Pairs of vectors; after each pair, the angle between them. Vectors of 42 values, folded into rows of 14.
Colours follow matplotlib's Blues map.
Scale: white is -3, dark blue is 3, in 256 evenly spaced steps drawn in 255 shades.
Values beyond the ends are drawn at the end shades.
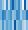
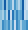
partly opposed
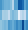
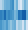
nearly opposite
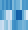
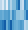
partly opposed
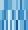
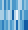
partly aligned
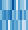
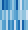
partly opposed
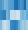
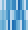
orthogonal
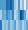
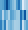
partly aligned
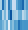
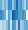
orthogonal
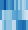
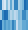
partly opposed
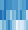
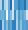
orthogonal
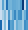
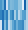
nearly opposite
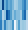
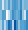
nearly opposite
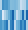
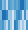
nearly opposite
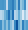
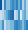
partly aligned
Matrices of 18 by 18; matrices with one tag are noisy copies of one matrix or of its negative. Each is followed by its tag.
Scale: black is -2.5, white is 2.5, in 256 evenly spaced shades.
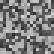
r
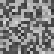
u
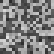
r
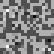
r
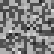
r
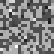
u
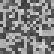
r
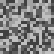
u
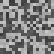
r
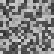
u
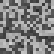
r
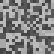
r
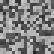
r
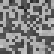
r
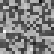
r
